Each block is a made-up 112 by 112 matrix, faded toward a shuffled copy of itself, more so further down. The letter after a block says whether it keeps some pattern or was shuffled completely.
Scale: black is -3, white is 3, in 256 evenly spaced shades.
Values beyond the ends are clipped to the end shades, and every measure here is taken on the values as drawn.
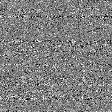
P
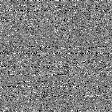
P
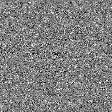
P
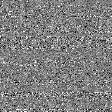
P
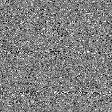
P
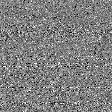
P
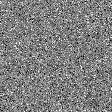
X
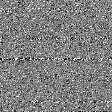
P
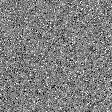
X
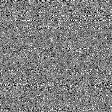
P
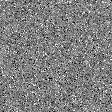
X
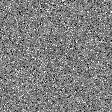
X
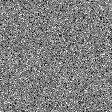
X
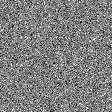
X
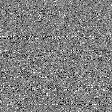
P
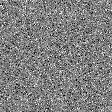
X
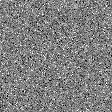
X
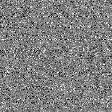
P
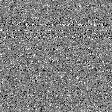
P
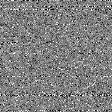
P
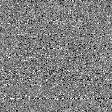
P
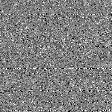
P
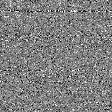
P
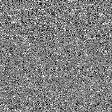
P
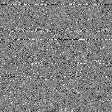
P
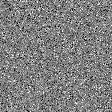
X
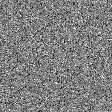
X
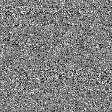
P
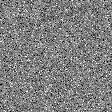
X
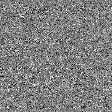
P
